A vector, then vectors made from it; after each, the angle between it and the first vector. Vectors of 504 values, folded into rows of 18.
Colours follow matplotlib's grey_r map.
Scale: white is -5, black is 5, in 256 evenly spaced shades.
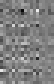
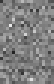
partly opposed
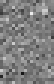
partly aligned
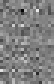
nearly parallel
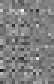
nearly opposite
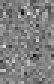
partly aligned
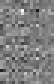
nearly opposite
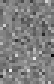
orthogonal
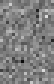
partly opposed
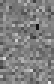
partly aligned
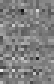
nearly parallel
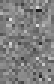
partly opposed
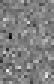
orthogonal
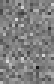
partly aligned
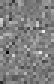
orthogonal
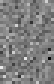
orthogonal
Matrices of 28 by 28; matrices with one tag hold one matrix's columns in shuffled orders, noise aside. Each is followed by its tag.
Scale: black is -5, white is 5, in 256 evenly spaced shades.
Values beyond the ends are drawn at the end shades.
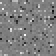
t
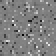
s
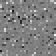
t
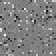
t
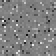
s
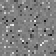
s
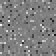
s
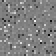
s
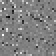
t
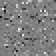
t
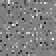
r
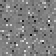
s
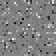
r
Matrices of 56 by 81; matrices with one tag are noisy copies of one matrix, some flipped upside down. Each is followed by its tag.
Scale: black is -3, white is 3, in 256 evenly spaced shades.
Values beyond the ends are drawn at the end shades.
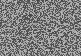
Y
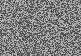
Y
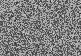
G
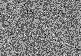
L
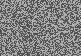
Y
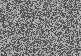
L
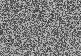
G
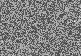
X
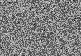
X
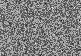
L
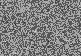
X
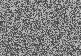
G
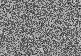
L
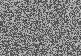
G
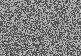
G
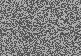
Y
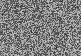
G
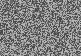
G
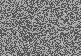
Y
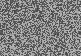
G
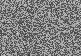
Y
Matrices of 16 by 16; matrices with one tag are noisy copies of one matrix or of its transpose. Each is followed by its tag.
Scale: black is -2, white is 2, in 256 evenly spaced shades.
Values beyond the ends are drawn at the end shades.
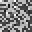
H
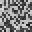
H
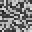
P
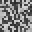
P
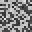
H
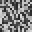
P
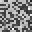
H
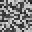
P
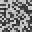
H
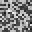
H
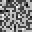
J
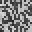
P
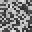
H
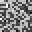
H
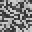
P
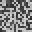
J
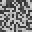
J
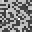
H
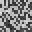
H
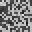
J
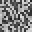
P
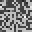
J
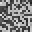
J
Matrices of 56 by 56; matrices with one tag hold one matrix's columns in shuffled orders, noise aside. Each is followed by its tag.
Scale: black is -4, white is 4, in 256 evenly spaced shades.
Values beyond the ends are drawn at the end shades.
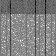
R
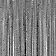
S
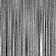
S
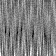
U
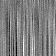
S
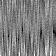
U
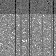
R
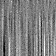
S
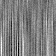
S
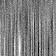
S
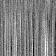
S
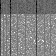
R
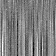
S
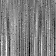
S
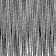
U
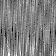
U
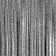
S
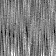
U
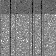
R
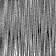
U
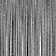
S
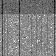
R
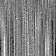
S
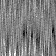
U
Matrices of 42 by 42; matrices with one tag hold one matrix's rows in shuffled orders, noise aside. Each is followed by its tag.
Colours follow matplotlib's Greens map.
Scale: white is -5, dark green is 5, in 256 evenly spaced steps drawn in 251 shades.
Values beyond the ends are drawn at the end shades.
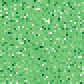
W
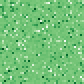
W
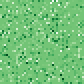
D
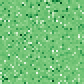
D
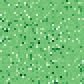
D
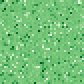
W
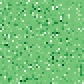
D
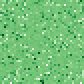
W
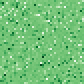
W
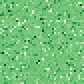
W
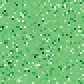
W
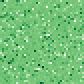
W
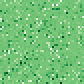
D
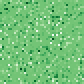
D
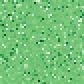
W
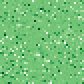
W
